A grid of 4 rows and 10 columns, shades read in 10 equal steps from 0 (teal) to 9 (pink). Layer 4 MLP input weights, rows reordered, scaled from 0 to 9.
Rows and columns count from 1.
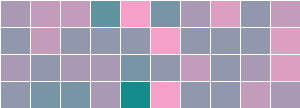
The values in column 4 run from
3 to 6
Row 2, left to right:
5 7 5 5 5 9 5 5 5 8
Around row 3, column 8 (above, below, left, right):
5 5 7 6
